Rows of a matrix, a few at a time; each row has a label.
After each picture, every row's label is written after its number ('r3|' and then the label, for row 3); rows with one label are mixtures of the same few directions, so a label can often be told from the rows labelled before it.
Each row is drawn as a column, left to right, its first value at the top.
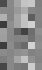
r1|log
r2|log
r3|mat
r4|mat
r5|log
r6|mat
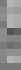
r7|log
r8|mat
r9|mat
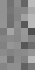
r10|mat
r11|mat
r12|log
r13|log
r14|mat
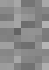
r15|log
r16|log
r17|mat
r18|log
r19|log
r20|mat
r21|log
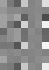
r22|mat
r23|log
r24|log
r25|log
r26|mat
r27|mat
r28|log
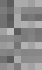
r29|mat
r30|mat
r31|mat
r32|log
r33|log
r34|log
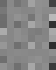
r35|mat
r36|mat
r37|log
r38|log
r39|log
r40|mat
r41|log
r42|log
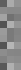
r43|log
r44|log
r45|log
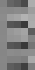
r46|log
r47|log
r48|log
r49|log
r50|mat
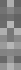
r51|mat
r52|log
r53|mat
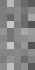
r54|mat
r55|log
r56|log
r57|mat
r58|log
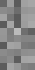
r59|log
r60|log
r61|mat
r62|mat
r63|mat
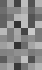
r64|mat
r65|log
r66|log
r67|mat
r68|mat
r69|log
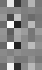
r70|log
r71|log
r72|log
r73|mat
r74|log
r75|mat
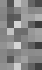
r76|log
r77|mat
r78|log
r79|mat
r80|log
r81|log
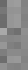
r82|mat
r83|mat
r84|mat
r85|mat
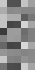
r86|mat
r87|log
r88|log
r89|log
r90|log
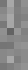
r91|log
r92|mat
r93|mat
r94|log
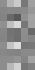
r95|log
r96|log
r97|log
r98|log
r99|mat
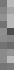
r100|log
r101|mat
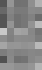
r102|mat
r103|log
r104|mat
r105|mat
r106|log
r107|log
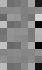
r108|log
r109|log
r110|log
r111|mat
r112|log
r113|log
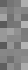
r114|log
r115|mat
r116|log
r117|log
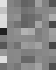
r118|mat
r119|log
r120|log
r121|mat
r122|mat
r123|log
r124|log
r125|log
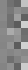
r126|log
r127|mat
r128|log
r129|log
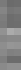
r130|mat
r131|mat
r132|mat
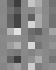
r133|mat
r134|mat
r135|mat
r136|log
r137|log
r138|mat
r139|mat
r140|mat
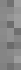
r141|log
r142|log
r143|mat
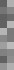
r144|mat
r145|log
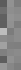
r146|mat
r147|mat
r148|log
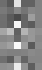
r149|mat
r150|mat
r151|log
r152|mat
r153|log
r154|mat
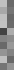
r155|mat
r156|mat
